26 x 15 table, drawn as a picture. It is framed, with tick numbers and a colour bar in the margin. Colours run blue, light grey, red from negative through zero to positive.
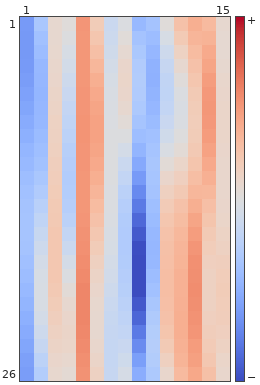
Stripes: upright, repeating 2 times. Ninth with the lowest average: bottom middle. Grain: streaks running down. Average level on the scale: 50%.
